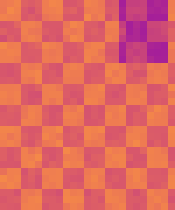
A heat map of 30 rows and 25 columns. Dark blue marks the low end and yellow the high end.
The halves do not mirror each other. The ninth with the lowest average is the top right. In the top right lies a patch that is lower than the rest.
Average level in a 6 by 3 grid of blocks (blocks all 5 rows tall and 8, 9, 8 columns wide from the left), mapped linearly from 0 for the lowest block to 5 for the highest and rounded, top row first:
550 | 551 | 555 | 555 | 555 | 555
